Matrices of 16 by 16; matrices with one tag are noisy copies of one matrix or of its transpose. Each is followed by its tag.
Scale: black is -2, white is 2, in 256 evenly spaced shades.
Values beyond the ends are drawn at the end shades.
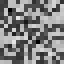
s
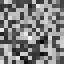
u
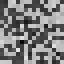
s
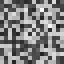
u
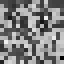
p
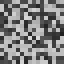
u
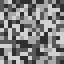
u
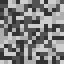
s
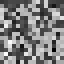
p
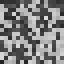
p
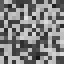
u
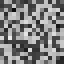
u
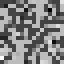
s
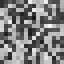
s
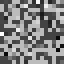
u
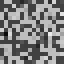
u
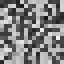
s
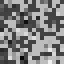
p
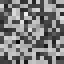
u
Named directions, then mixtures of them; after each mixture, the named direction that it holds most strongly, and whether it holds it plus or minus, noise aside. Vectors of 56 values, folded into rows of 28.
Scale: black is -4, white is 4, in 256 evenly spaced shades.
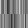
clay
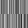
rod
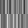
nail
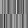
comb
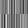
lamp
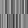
nail, minus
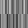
nail, minus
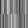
clay, minus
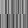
nail, minus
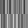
nail, plus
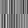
lamp, plus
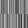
rod, plus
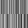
rod, plus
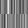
lamp, plus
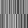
rod, plus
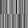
comb, minus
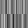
nail, minus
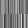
rod, minus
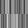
nail, plus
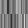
clay, plus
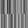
nail, plus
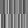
nail, plus
